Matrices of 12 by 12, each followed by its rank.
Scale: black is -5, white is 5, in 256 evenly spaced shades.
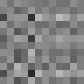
two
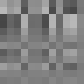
one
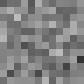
full rank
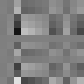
one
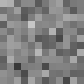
full rank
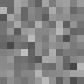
full rank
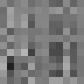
two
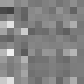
two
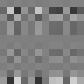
one
